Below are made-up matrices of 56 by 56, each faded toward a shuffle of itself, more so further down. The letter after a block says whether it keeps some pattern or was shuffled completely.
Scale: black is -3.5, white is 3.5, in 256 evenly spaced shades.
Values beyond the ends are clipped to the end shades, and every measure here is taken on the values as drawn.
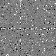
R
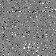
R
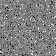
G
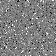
G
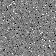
G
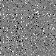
R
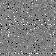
R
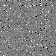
R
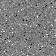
G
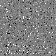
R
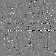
R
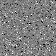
G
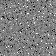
G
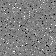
G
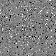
R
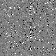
R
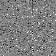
R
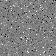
G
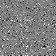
R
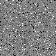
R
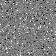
G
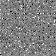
R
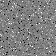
G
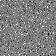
G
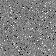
G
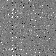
R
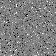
G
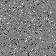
G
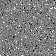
G
